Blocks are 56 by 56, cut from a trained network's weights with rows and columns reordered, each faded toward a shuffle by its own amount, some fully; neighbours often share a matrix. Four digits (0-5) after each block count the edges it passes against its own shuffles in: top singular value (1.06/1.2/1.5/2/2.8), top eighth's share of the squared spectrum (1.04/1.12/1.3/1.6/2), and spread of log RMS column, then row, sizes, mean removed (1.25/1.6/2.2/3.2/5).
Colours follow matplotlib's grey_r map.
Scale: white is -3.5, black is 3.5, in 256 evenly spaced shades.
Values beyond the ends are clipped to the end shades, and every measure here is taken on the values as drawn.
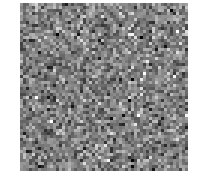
0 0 0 0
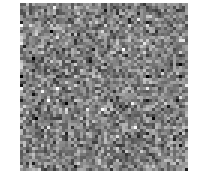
3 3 1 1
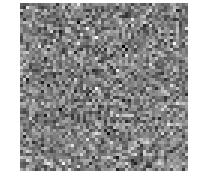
0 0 0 0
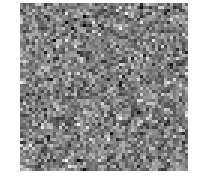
1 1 0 0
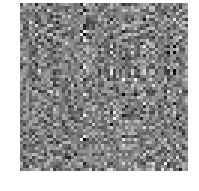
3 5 2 1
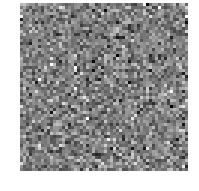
1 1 1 0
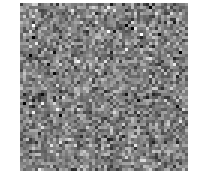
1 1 1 0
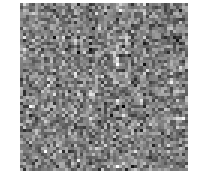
3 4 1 1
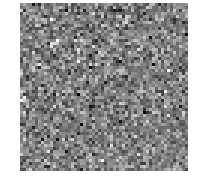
1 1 0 0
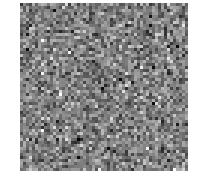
1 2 0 0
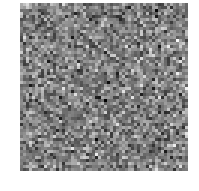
0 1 0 0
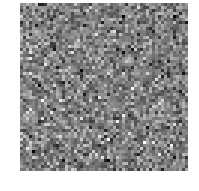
0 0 0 0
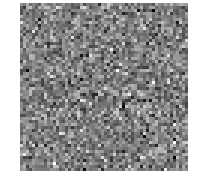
1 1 0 0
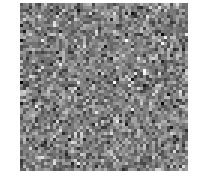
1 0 0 0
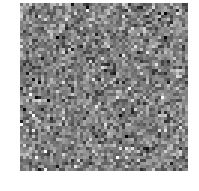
0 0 0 0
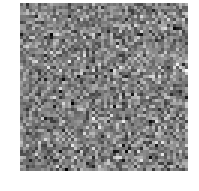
1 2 1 1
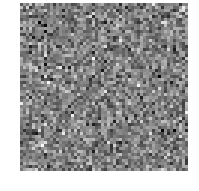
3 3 1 1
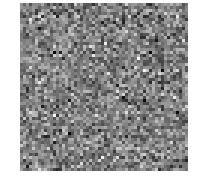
2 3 1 0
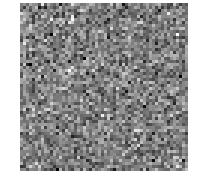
1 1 0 0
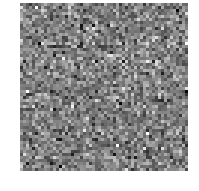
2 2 0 1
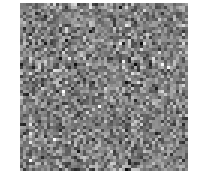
3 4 1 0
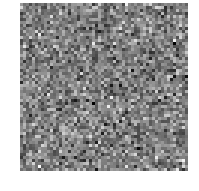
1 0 0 0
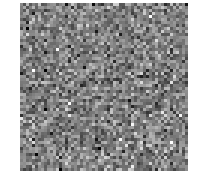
2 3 1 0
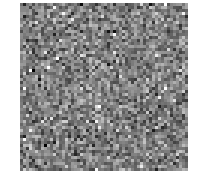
1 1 0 0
